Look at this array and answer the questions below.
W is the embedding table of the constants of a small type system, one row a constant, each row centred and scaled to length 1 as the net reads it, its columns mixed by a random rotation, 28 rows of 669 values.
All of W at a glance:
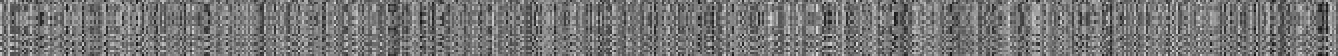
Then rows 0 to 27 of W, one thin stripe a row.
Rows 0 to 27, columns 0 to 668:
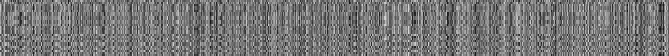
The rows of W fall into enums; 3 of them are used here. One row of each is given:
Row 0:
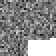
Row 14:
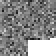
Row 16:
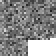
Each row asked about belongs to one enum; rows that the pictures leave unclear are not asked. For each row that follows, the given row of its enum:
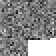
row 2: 14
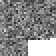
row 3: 16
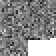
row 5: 14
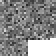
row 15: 16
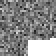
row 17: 0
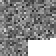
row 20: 16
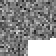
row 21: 0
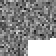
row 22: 0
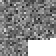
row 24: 16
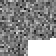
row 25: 0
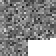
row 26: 16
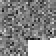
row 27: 14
